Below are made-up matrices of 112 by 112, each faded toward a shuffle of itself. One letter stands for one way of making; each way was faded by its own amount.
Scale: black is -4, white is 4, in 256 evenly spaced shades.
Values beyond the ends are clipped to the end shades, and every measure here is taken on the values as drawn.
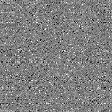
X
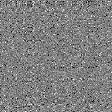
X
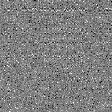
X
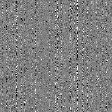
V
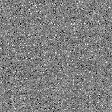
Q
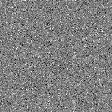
Q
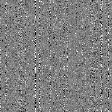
V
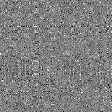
X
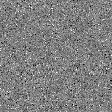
Q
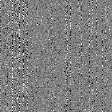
V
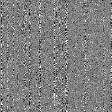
V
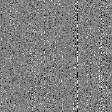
V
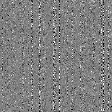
V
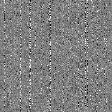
V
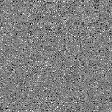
X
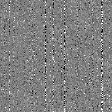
V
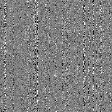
V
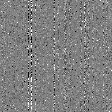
V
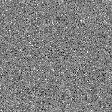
Q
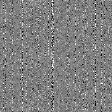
V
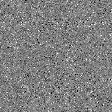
Q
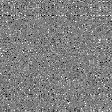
X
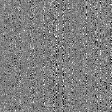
V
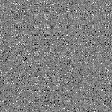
X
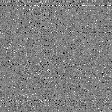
X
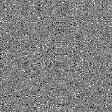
X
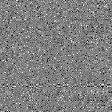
X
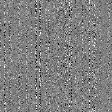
V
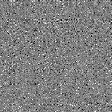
X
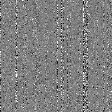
V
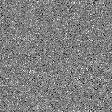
Q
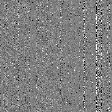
V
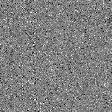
Q
